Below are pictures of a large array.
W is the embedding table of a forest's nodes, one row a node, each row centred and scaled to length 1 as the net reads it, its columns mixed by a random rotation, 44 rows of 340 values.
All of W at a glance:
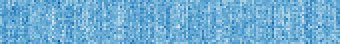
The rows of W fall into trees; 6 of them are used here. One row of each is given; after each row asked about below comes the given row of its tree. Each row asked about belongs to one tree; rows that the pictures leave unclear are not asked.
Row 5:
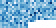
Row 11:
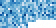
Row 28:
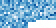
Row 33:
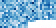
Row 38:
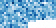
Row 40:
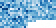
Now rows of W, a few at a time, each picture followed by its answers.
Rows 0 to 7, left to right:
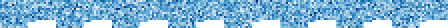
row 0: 5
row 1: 40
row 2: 40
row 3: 28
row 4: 11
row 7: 40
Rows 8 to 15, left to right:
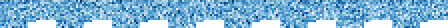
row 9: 28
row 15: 28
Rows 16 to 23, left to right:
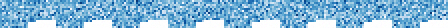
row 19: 5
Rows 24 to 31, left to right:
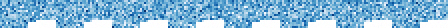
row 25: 11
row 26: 33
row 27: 33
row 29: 28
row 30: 38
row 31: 28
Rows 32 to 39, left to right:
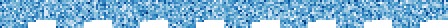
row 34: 38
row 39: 5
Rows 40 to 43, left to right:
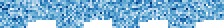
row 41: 11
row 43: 40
